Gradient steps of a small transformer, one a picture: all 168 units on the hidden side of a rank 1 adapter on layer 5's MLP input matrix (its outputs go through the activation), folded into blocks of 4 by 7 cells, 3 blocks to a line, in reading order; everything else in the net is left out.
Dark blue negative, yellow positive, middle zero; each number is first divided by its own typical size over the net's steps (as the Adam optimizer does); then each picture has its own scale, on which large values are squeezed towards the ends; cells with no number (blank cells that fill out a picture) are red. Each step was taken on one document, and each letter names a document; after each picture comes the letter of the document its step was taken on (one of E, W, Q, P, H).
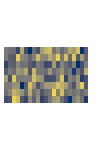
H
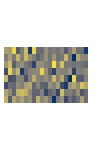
H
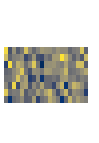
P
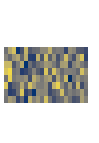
H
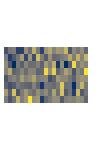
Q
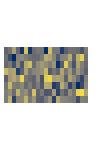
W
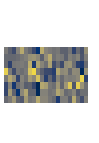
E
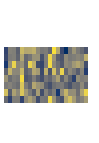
P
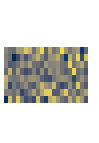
W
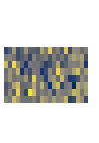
H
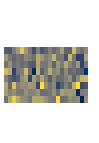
Q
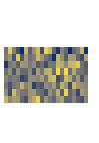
W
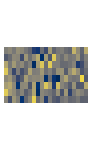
E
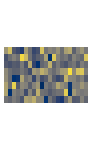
E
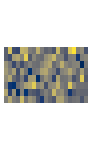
E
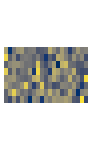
W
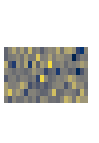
P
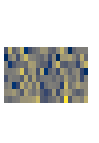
P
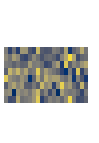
W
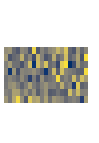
Q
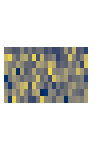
W
